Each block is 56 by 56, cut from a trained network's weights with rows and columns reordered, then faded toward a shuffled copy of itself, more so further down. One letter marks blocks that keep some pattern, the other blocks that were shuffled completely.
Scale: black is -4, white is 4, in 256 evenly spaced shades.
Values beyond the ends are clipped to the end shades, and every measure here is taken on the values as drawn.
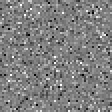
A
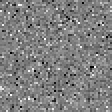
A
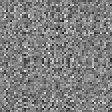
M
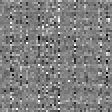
M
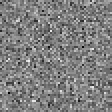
M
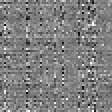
M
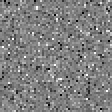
A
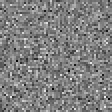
A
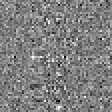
M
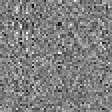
M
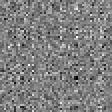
M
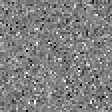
A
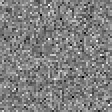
A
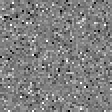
A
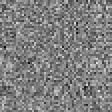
M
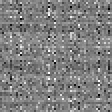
M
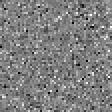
A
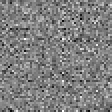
M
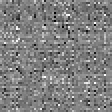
M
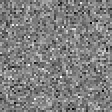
A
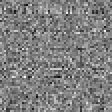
M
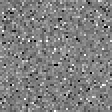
A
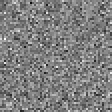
M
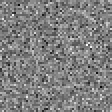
A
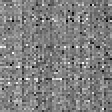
M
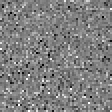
A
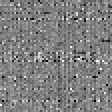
M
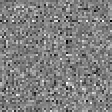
M
